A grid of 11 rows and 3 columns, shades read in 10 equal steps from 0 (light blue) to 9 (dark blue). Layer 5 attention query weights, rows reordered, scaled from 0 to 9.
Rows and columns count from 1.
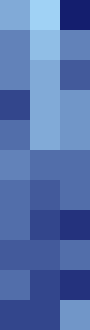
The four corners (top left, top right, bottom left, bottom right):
2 9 7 3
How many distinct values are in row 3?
3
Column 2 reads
0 1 2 2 2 5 6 7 6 7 7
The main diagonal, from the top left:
2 1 6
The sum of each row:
11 9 12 12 10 14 16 20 17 20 17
